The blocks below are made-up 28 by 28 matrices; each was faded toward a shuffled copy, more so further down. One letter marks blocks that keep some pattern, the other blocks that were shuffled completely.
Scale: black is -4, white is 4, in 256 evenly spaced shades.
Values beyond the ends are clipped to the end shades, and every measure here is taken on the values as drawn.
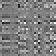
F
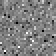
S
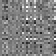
F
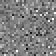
S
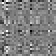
F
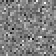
S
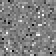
S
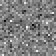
S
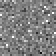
S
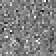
S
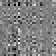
F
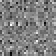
F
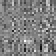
F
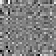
F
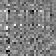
F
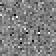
S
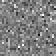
S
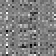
F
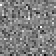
S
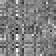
F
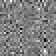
F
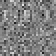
F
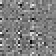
F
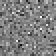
S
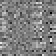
F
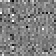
F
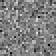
S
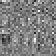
F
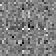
F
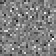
S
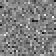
S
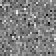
S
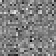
F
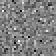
S
